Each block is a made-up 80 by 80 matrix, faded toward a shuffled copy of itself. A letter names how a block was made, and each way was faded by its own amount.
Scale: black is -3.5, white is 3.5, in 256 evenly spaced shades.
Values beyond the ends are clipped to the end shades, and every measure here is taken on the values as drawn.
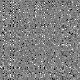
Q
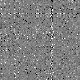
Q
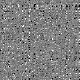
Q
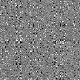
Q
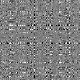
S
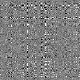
S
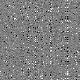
Q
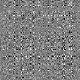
S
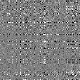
S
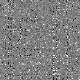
Q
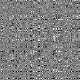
S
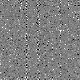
Q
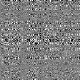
S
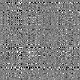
S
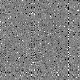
Q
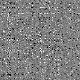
Q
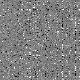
Q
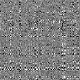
S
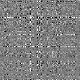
S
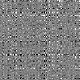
S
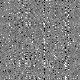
Q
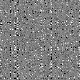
Q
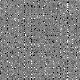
Q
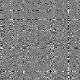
S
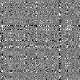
S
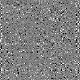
Q
